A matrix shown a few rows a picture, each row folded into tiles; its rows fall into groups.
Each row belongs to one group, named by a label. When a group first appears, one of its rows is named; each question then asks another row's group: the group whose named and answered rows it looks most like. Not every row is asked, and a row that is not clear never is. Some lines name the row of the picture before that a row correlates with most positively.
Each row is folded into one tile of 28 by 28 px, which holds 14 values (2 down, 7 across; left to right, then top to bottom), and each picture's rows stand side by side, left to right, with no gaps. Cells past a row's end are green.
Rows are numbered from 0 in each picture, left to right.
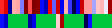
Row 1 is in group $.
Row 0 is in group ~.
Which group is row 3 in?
~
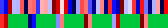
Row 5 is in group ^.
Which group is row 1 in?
~
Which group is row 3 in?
^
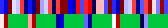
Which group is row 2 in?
$
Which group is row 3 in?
~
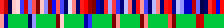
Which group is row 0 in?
~
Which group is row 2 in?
^
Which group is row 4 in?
^
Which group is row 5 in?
^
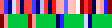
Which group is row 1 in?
^
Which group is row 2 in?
~
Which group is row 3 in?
~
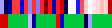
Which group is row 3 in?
~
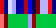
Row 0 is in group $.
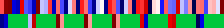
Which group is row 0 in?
$
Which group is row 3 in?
^
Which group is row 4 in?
^
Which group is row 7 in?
~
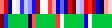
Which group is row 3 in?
$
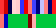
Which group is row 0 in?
~
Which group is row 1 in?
^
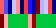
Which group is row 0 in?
^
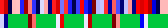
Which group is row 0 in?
~
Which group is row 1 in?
^
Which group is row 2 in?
$
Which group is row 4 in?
^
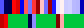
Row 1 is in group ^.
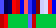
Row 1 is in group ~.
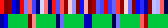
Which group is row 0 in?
$
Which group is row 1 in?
^
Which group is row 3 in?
$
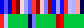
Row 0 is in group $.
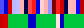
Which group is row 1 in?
~
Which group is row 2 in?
~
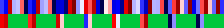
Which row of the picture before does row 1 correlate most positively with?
0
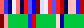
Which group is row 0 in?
^
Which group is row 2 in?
~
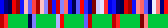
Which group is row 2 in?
$
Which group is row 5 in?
^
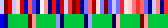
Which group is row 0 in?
$
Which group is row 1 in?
^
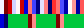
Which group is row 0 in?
$
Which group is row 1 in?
^
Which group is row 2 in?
^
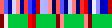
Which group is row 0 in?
^
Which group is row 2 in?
^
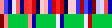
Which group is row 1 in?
~
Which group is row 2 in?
~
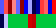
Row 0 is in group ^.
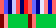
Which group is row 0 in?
^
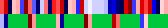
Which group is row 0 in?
~
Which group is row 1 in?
^
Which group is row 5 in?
$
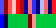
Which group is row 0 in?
$
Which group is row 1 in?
^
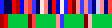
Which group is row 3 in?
^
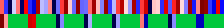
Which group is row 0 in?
^
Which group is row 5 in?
~
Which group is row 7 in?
$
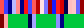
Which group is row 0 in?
^
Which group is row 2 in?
~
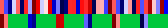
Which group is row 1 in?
$
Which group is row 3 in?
~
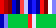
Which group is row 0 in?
$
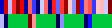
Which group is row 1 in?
^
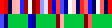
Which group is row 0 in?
~
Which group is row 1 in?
$
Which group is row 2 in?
^
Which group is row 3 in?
^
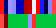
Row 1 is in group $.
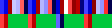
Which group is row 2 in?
$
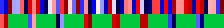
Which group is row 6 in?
$
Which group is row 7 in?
~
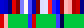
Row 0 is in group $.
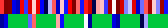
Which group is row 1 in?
$
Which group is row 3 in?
~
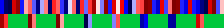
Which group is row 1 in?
^
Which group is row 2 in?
^
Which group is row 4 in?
$
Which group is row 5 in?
$
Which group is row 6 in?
$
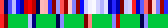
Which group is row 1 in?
~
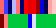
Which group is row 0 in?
^
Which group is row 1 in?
$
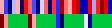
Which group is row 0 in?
^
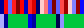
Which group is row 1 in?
~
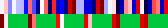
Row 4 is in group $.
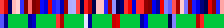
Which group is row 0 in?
~
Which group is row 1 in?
$
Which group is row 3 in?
~
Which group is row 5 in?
$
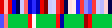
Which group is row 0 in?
$
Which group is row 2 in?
~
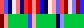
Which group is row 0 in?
^
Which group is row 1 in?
$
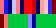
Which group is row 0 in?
^
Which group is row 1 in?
~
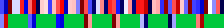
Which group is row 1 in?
~
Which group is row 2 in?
~
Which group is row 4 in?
^
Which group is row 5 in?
~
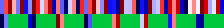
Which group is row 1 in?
$
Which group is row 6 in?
$
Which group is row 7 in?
$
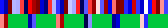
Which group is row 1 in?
$
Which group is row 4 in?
$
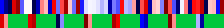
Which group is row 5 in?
~
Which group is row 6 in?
^
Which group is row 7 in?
~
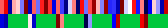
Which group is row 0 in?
~
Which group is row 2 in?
^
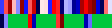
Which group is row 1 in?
~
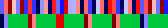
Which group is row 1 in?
^
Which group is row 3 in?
^
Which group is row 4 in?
^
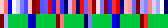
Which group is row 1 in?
$
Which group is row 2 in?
^
